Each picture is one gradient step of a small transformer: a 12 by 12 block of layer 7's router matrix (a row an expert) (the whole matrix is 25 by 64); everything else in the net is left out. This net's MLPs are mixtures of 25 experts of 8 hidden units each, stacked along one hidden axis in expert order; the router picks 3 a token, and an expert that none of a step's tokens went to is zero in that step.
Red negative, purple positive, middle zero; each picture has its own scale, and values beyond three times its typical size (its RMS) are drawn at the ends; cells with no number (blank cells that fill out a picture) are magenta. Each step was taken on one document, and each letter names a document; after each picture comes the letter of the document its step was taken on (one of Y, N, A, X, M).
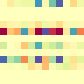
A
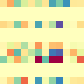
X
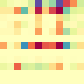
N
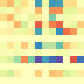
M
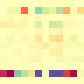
M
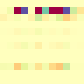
N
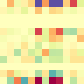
X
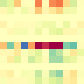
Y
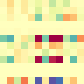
X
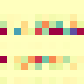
A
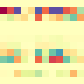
M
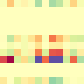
X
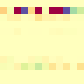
N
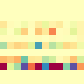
A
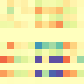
M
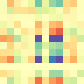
Y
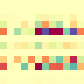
A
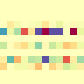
A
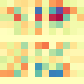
M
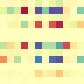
Y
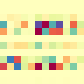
A
